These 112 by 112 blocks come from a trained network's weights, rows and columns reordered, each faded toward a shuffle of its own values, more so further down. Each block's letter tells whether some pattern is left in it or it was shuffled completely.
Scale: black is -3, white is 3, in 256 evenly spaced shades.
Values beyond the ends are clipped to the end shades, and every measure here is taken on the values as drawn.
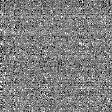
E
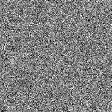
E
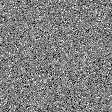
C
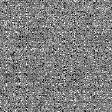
E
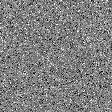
C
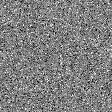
C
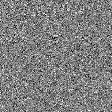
E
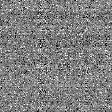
E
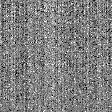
E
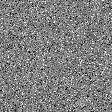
C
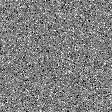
C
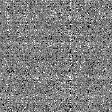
E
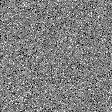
C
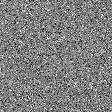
C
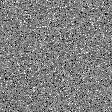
C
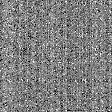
E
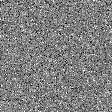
C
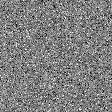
C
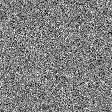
C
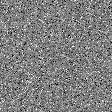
C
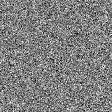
E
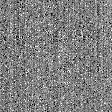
E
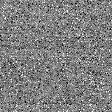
E
